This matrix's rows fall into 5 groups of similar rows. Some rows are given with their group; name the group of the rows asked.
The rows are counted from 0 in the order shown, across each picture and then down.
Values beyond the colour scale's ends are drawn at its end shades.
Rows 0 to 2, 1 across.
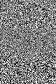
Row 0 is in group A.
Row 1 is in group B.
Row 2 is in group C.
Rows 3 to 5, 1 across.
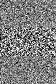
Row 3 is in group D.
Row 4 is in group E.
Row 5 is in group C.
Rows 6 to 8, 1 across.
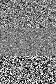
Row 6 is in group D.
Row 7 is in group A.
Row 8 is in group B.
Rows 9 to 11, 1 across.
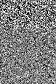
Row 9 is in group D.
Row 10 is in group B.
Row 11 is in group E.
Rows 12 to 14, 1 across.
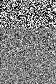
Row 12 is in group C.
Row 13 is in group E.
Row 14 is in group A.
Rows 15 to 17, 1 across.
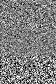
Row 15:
B
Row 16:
B
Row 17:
E
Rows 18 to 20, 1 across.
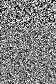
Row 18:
E
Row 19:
A
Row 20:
D
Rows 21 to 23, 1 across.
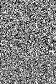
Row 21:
A
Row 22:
C
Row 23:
A
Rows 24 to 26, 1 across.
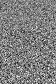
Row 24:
A
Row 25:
B
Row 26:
E
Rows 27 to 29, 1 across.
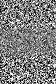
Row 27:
E
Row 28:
B
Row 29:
E
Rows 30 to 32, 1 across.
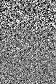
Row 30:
E
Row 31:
E
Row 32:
B
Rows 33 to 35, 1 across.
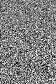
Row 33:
A
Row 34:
A
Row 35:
C
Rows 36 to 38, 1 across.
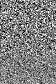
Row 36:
A
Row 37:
D
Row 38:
D
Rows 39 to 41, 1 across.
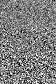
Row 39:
C
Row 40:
B
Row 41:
D
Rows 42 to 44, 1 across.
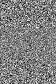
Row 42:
D
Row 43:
A
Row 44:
A
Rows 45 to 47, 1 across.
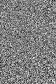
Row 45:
C
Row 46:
B
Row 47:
E
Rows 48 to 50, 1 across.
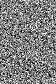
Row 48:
A
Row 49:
B
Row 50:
D
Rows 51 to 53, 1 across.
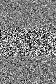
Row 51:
B
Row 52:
A
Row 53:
B
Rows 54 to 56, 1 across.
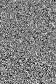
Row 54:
C
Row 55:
B
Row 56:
D
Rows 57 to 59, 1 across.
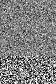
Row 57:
D
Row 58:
D
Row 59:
A
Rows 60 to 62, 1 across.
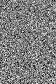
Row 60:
C
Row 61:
B
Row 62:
E
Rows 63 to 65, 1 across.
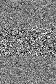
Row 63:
B
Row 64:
B
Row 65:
C
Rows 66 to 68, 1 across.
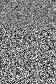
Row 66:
C
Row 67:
E
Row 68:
E
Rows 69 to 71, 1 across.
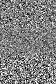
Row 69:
D
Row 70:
B
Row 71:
A
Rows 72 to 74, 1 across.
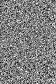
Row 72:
E
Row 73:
A
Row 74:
E
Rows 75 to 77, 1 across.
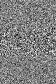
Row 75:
A
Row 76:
C
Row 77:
B
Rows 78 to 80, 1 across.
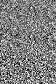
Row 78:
C
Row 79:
C
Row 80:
D
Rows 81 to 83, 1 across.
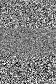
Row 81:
A
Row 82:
B
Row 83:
C
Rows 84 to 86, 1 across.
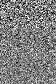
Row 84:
D
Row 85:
C
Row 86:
C
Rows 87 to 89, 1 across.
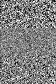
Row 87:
E
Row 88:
A
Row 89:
E
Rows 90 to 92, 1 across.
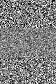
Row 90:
B
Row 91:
A
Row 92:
A
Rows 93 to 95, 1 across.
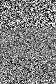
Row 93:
E
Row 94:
D
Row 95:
B
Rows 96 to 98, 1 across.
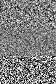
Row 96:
E
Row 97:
B
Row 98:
B
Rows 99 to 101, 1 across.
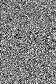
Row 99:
D
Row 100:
C
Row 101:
A
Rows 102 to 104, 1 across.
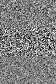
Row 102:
C
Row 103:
E
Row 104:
E
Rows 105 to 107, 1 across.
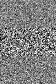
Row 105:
A
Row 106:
E
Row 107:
D
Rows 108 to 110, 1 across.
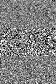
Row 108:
C
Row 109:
C
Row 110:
A
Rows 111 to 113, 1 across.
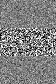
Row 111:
C
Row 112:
A
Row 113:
B
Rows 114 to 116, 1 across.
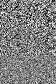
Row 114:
C
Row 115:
C
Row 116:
A
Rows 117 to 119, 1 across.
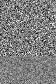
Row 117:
E
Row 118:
B
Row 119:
B
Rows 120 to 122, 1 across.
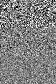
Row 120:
C
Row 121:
D
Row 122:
A
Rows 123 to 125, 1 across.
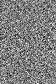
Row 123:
E
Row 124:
E
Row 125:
D
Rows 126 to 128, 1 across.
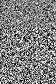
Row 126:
E
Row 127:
E
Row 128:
B
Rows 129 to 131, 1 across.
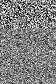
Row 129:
D
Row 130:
C
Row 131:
D
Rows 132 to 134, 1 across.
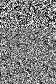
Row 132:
C
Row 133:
C
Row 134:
D
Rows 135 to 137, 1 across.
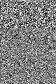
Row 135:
A
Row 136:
C
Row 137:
D
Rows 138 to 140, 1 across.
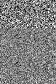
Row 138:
E
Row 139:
C
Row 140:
C
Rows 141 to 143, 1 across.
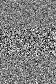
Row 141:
B
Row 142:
E
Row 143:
A
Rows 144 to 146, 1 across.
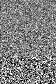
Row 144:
A
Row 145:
A
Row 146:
B
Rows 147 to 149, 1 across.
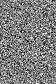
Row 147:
B
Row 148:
B
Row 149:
D
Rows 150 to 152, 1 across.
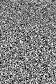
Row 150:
B
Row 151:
A
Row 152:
A
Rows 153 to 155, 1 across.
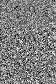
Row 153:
C
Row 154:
E
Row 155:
D
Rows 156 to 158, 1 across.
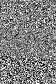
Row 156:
A
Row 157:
C
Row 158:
D
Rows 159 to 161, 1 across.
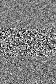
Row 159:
E
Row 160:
D
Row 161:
B
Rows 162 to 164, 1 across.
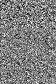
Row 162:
D
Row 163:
C
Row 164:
D
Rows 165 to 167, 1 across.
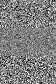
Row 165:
C
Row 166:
C
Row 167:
D
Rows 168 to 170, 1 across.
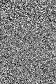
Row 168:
D
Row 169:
E
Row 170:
B
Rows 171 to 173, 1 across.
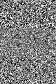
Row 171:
B
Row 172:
C
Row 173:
B
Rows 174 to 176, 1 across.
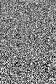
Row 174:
A
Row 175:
C
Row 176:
C
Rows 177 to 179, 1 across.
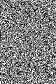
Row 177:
B
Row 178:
A
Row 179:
C
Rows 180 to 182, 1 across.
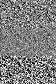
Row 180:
D
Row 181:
E
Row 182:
D
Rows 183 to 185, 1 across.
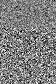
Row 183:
C
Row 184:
B
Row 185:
A
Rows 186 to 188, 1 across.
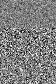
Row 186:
B
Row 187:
B
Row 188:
A
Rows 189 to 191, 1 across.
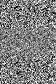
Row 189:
C
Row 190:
E
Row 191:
C
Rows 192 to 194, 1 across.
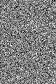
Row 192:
C
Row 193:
B
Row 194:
E
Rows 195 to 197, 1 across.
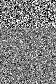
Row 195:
E
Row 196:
A
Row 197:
B
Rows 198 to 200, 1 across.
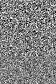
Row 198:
A
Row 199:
A
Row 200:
A
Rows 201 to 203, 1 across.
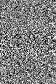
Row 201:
C
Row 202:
C
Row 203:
D
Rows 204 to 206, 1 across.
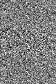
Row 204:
D
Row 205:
D
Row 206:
D
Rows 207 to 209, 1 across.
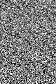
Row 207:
D
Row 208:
B
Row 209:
B
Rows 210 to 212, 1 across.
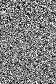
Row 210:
D
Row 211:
A
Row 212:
B
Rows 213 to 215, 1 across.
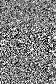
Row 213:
E
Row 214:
C
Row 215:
C
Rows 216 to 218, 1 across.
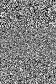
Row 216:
C
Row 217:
D
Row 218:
A
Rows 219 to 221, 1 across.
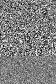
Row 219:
B
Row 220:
A
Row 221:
D
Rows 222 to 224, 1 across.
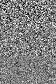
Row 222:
D
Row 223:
A
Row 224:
C
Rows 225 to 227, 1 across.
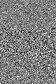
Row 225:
A
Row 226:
B
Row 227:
E
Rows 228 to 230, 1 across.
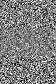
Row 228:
B
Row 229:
E
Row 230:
B
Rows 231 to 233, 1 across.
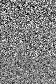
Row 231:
D
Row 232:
A
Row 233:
E
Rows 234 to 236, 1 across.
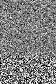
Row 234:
B
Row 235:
B
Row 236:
A
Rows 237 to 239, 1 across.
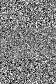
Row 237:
A
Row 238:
D
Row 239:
B
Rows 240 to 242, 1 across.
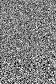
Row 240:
A
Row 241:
E
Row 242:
E
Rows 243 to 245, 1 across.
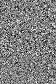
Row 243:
E
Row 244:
B
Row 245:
C
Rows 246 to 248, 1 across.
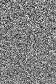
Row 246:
D
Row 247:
C
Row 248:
D
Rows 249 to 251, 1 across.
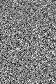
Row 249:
B
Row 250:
E
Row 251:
B
